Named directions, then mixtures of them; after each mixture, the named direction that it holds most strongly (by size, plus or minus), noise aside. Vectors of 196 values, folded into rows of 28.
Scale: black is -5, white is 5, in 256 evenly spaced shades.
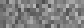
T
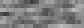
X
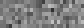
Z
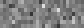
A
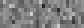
A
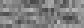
X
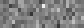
A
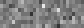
A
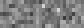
A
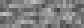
X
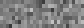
Z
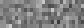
Z
